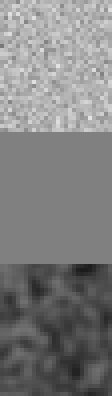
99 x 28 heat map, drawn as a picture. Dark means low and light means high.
It is made of 3 by 1 panels. Panel 1,1: high, fine-grained. Panel 2,1: middling, flat. Panel 3,1: low, blotchy.
